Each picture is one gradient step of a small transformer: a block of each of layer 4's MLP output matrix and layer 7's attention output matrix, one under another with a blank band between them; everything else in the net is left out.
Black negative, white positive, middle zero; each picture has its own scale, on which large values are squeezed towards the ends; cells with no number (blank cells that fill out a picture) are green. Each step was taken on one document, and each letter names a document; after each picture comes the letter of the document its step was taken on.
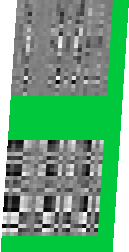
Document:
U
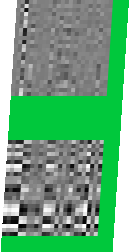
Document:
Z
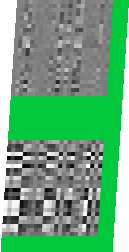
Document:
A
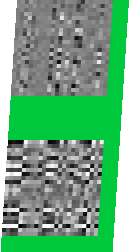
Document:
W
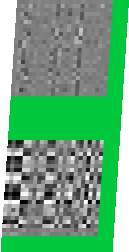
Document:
A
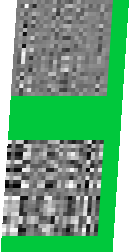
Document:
Z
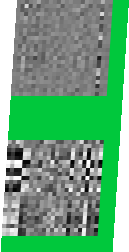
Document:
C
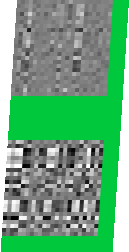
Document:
A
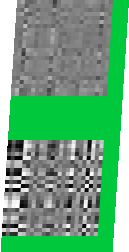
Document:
C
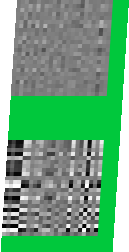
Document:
C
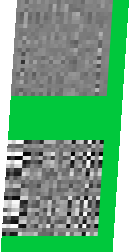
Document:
C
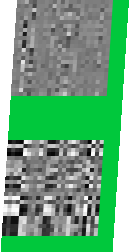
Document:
Z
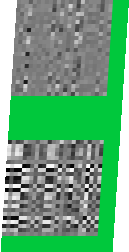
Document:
A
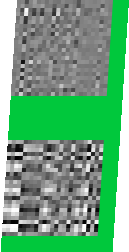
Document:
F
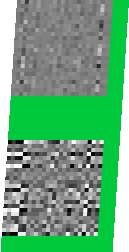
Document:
C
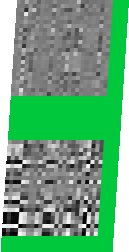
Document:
U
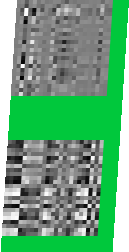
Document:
F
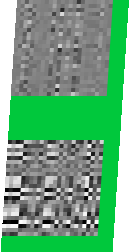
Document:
W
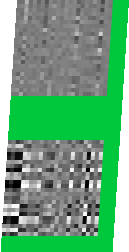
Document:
C
